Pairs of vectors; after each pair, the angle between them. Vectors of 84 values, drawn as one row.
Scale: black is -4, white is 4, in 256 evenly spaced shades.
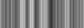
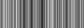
partly opposed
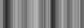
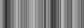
nearly parallel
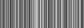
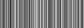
nearly parallel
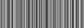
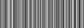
nearly opposite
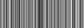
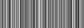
nearly opposite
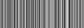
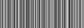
nearly parallel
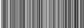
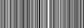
partly aligned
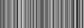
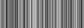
orthogonal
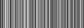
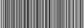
nearly opposite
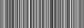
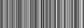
orthogonal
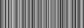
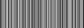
nearly parallel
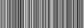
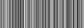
nearly parallel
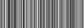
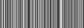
partly opposed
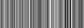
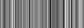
nearly opposite
